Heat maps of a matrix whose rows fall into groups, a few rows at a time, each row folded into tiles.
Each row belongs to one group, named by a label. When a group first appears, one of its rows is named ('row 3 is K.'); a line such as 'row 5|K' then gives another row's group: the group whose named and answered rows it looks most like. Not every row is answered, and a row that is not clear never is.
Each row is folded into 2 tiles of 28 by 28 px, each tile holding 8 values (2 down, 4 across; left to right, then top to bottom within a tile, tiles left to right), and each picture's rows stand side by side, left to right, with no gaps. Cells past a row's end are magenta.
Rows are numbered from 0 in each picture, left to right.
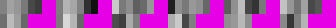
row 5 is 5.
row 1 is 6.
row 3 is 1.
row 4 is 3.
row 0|6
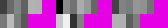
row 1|1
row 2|1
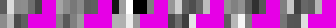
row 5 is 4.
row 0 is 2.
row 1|5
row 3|4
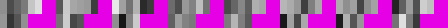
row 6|4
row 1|2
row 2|5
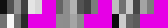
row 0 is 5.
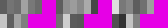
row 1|2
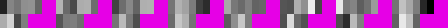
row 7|6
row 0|1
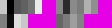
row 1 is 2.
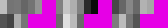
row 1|6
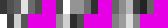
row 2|3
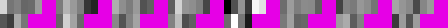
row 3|2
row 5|2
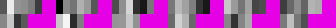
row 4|5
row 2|3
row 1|1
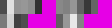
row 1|3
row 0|2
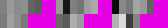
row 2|1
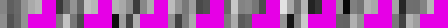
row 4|2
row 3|5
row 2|4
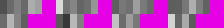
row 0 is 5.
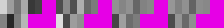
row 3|4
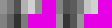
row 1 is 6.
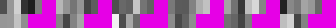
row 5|1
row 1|5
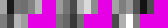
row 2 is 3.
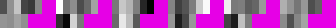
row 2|6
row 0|3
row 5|5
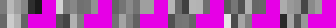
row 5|4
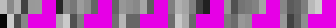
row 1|1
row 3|6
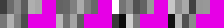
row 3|4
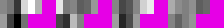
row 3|5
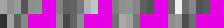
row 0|4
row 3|2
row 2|6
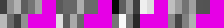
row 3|5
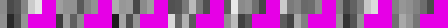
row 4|2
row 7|6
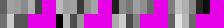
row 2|1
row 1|4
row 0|2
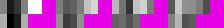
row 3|2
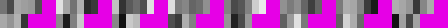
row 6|6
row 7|4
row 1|5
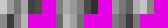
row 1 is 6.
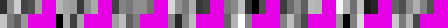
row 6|5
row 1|4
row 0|3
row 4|3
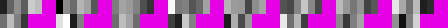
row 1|1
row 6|5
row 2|6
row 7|5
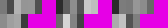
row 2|1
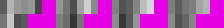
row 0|2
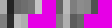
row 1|2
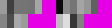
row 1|1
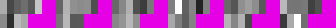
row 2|3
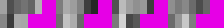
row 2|2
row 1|6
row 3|3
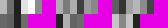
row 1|4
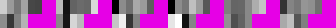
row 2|1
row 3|1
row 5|1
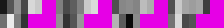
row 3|2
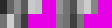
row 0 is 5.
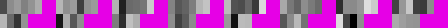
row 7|3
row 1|4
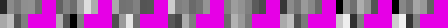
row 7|1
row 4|6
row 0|1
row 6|1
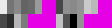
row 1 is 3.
